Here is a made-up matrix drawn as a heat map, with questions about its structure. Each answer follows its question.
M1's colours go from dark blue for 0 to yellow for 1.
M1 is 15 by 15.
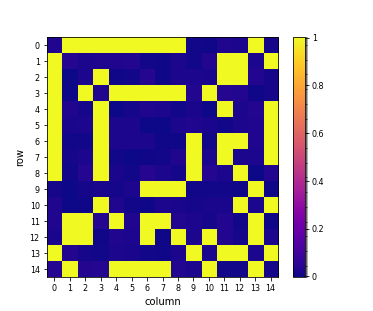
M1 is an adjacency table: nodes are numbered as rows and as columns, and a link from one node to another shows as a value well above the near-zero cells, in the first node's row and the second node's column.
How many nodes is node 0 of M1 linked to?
9
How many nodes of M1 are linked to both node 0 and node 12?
5
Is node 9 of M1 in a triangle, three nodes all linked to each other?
no
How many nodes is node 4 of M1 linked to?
4
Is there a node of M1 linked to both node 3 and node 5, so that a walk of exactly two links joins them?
yes
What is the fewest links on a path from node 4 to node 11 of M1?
1
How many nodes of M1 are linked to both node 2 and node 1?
3
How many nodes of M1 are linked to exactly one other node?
0
